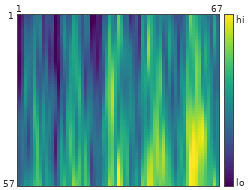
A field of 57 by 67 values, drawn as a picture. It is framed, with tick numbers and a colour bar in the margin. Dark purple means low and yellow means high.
Upright stripes repeat 5 times across the table. The grain runs up and down. The ninth with the lowest average is the top left. On average the colour sits 50% of the way up the scale. Values rise toward the bottom right. The bottom right is the ninth with the highest average.
